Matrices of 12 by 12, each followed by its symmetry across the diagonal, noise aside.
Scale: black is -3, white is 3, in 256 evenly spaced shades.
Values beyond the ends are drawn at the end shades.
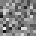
neither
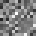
symmetric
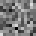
neither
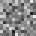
symmetric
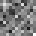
symmetric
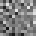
antisymmetric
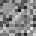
symmetric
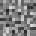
antisymmetric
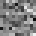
neither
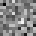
symmetric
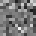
neither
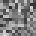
antisymmetric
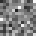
neither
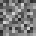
symmetric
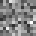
neither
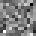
antisymmetric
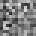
antisymmetric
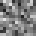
antisymmetric
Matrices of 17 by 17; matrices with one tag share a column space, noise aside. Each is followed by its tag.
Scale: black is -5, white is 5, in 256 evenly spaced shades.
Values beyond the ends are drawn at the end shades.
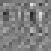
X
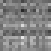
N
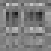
X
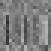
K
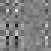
N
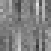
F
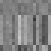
K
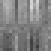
F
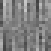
F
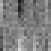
F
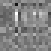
X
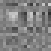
X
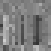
K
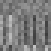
K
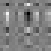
X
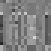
K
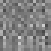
N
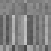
K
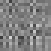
N
